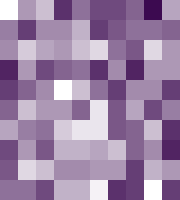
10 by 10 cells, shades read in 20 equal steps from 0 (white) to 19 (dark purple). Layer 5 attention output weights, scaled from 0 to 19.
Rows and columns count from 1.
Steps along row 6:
down up same up down up down up down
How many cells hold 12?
8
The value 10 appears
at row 2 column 1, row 6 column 10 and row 7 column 2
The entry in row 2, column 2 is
15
